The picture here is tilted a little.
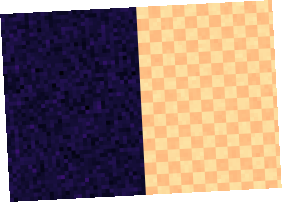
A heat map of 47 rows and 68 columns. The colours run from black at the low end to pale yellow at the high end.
The table splits into one row of 2 panels. Panel 1,1: very low, fine-grained, faint in contrast. Panel 1,2: very high, checkered, faint in contrast.
